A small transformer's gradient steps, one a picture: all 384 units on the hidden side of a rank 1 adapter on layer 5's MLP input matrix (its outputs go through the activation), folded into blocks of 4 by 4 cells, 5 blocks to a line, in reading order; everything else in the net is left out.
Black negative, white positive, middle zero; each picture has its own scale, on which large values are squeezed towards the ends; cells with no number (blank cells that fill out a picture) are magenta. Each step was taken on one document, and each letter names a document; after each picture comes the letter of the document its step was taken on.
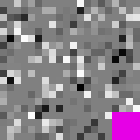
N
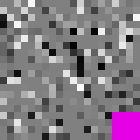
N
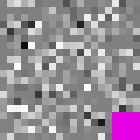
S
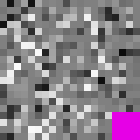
S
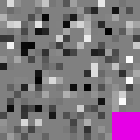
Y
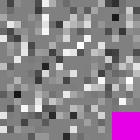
Y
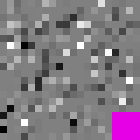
Y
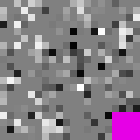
N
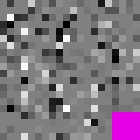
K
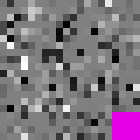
K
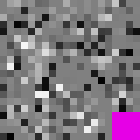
S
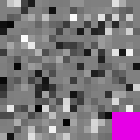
S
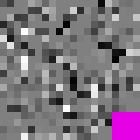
K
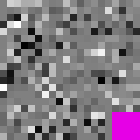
S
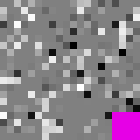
N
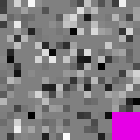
N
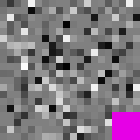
K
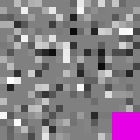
N
